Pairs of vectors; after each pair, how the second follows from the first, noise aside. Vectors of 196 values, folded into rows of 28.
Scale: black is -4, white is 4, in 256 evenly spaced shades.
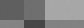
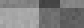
reversed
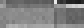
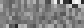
sign-scrambled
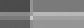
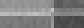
reversed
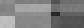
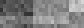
reversed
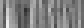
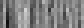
negated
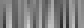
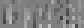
partly zeroed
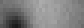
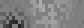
partly zeroed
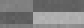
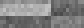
reversed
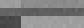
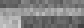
negated
